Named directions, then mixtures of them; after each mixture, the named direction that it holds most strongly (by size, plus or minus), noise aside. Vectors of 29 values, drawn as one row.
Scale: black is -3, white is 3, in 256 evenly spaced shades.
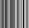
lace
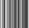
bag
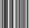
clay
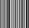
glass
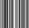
clay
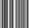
clay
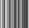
bag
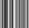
clay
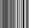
lace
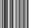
clay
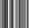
clay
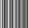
clay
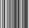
bag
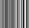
lace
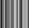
bag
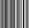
lace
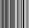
lace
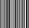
glass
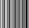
bag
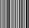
glass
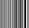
lace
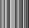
lace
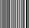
glass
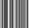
clay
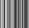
bag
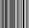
lace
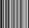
bag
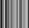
bag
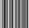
clay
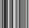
clay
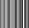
lace
